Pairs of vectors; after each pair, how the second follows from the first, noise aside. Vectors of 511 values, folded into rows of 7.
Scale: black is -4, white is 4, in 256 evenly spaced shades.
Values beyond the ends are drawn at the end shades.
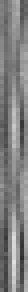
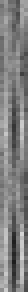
negated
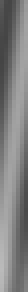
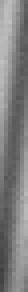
negated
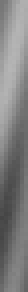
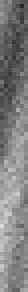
negated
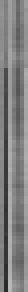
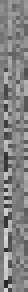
sign-scrambled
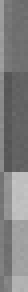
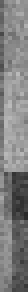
negated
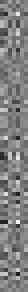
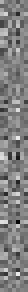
negated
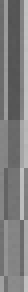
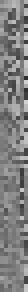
sign-scrambled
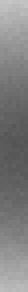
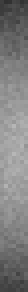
negated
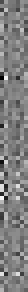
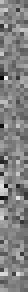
sign-scrambled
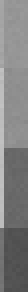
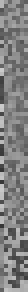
sign-scrambled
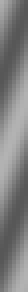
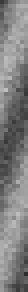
negated
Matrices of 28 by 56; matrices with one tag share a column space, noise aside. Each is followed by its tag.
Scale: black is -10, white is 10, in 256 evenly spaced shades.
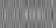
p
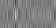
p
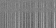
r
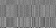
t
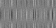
p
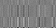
t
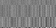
t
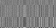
t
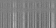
r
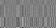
t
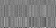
t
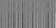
r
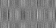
p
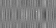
p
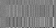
t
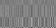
t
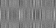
p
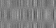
p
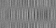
p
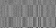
t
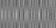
p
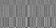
t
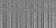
r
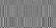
t
